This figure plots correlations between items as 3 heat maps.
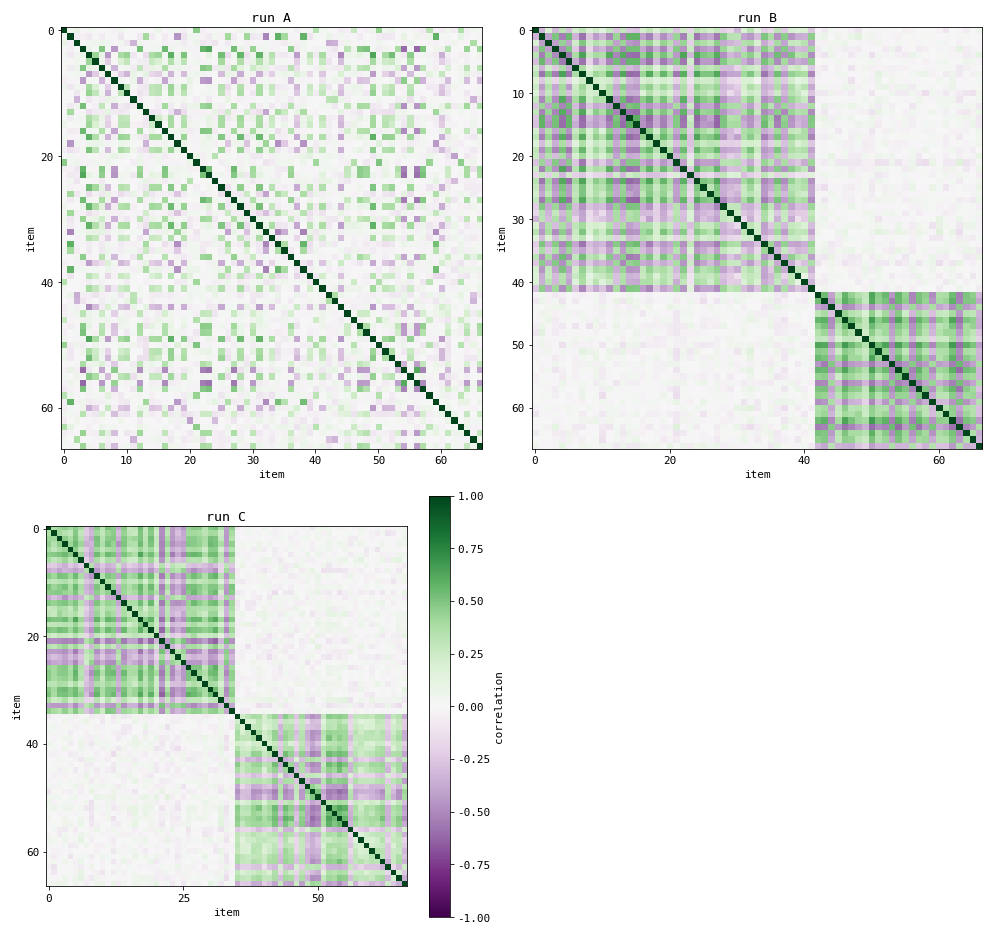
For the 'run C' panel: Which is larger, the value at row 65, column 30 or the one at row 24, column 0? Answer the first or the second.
the first
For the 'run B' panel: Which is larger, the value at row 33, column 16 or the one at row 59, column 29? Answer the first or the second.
the first
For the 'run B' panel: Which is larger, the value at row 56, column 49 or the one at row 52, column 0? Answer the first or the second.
the second
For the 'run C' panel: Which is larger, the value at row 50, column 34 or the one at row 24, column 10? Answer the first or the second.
the first
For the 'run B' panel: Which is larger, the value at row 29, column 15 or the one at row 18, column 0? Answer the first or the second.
the first
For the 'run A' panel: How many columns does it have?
67
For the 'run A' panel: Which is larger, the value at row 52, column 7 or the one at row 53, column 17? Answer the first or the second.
the second
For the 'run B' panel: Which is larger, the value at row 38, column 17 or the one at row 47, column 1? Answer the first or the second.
the first
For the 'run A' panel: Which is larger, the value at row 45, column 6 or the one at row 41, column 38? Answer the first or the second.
the first
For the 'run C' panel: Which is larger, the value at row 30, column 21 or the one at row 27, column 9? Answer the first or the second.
the second
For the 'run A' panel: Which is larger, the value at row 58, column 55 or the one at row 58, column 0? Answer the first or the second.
the second
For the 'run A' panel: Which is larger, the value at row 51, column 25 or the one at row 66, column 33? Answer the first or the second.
the first
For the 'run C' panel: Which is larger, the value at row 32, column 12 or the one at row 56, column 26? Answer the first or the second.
the first
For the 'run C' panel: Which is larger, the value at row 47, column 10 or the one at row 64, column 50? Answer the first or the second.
the first
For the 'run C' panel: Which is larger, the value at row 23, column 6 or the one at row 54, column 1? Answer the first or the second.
the second
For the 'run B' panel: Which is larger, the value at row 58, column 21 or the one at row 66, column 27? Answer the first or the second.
the second
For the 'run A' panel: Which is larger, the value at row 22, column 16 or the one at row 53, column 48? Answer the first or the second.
the first
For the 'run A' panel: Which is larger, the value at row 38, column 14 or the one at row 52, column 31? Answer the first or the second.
the second
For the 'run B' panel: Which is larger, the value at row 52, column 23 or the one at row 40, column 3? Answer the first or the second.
the first
